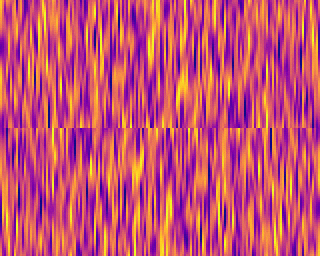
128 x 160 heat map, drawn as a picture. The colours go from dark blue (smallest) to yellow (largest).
Slope: none. Grain: streaks running down. Histogram: bell-shaped. Symmetry: a half turn.
